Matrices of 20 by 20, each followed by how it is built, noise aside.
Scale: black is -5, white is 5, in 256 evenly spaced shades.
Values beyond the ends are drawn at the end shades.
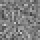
noise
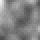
smooth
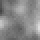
smooth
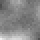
smooth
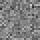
noise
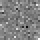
noise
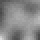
smooth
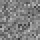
noise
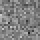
noise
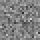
noise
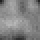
smooth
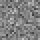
noise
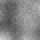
smooth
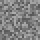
noise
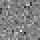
noise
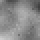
smooth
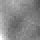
smooth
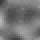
smooth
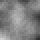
smooth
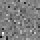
noise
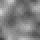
smooth
